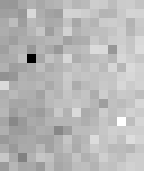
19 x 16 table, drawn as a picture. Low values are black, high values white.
Histogram: skewed, a long tail of low values. Stripes: none. Roughest part: middle left. Grain: fine. Slope: up to the right.
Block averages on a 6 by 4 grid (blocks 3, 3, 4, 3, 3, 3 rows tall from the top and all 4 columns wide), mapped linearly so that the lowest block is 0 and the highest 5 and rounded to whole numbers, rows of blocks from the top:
1234 / 1234 / 0335 / 1234 / 0135 / 1234
